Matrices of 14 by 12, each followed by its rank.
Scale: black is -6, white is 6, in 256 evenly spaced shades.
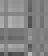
one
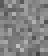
full rank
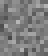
full rank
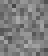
full rank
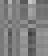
one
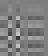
one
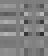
one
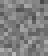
full rank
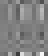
one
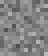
full rank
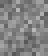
full rank
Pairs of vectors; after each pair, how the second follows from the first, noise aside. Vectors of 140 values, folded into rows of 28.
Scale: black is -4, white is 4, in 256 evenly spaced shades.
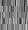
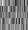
sign-scrambled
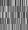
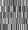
wrapped around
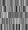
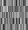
wrapped around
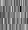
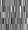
sign-scrambled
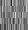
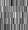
sign-scrambled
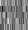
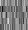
copied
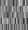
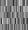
copied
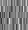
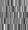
wrapped around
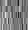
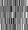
wrapped around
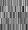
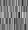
wrapped around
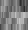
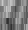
wrapped around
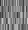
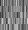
copied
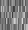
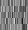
sign-scrambled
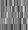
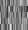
wrapped around
